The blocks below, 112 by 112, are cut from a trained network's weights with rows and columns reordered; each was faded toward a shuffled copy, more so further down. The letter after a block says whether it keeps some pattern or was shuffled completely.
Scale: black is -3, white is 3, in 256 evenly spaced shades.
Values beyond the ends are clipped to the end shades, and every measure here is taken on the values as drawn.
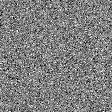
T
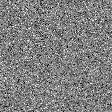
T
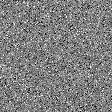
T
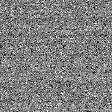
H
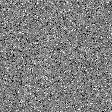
T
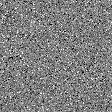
T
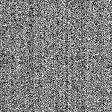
H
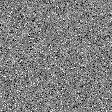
T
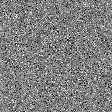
T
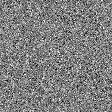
T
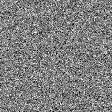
H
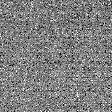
H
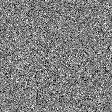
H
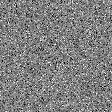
T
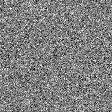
H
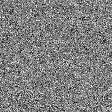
H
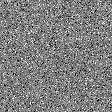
T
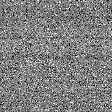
H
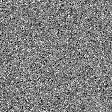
T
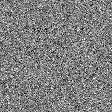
H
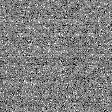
H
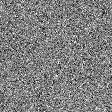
T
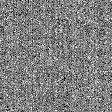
H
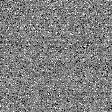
H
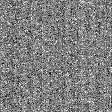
H
